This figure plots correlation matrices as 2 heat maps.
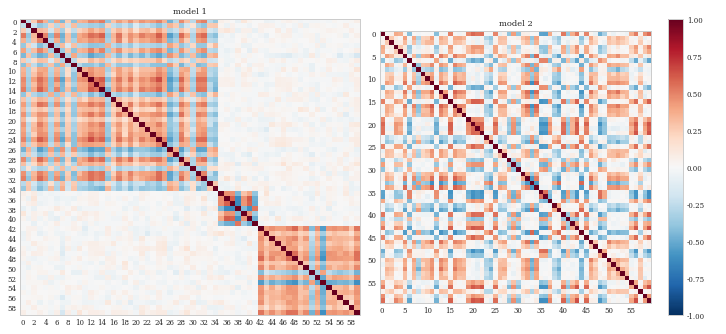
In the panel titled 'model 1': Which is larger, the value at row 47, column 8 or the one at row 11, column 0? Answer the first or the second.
the second
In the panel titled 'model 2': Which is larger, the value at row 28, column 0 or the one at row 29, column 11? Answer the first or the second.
the second
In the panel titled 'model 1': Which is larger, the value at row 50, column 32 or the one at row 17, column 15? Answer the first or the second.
the first
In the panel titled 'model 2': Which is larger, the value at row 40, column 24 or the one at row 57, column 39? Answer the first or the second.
the first
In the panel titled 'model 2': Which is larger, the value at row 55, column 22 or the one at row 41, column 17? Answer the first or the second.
the first
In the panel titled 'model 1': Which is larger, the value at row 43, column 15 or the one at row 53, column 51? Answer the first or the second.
the second
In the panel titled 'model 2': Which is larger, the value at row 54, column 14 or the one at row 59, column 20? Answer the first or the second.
the second
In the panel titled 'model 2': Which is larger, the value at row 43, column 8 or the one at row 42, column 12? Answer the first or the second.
the first
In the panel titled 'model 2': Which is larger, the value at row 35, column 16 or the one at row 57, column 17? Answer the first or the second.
the second
